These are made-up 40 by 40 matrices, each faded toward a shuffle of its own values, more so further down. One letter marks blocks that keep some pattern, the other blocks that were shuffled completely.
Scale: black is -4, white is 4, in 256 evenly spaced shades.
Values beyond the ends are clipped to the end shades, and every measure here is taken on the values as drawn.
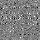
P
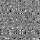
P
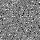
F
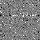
P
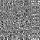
P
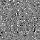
P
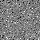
F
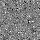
F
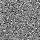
F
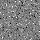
F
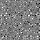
P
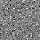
P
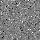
F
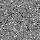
F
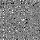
P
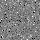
F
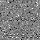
P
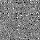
P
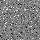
F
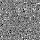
P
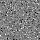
F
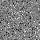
F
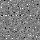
P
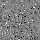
F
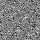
F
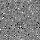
P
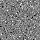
F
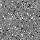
P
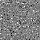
P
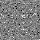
P
